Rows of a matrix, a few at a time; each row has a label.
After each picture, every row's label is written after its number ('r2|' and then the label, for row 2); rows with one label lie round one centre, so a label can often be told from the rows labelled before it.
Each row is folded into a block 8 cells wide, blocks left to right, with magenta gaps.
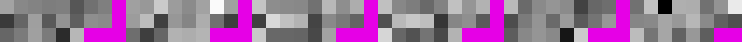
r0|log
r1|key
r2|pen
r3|pen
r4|log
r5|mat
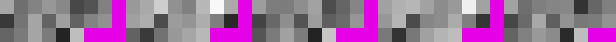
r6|log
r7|key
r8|log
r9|key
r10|log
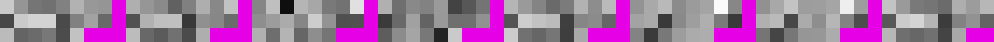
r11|pen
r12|pen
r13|mat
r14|log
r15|pen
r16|key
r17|key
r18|pen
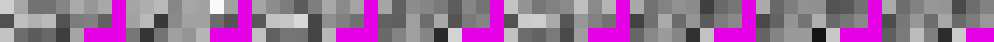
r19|pen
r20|key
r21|pen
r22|log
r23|pen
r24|log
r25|log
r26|log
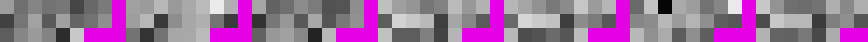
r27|log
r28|key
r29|log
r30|pen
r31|pen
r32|mat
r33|pen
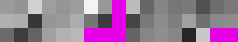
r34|key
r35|log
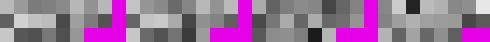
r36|pen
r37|pen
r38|log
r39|mat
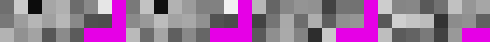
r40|mat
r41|mat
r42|log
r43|pen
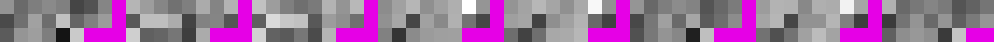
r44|log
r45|pen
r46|pen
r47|key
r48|key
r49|log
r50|key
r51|log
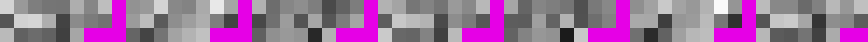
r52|pen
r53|key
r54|log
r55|pen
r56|log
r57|key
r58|pen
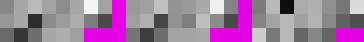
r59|key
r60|key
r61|mat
